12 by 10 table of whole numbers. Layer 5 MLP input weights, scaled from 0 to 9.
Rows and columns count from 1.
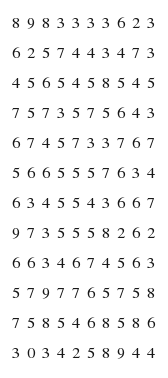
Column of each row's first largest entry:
2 4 7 1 2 7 10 1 6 3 3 8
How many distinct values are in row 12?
7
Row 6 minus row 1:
-3 -3 -2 2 2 2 4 0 1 1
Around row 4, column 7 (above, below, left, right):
8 3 7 6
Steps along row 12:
down up up down up up up down same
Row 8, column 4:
5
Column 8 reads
6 4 5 6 7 6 6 2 5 7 5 9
